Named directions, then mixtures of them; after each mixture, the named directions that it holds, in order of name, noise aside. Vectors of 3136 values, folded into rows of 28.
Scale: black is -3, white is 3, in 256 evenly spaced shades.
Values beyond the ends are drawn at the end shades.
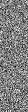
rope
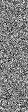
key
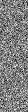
key, rope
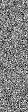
key, rope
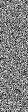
key, rope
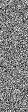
rope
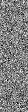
key, rope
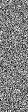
rope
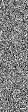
key, rope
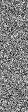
key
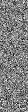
key, rope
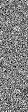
rope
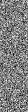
key, rope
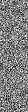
key, rope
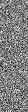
rope
